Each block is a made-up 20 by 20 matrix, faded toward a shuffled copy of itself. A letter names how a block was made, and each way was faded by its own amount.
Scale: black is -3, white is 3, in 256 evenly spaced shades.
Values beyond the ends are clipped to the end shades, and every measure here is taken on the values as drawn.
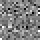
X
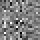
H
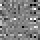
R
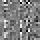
H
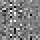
R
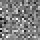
X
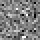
X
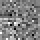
R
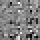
R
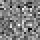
X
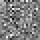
X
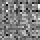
H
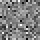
X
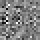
H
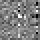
H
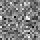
X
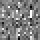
R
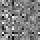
H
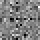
R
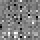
R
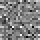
X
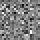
R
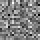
X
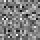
X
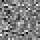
X
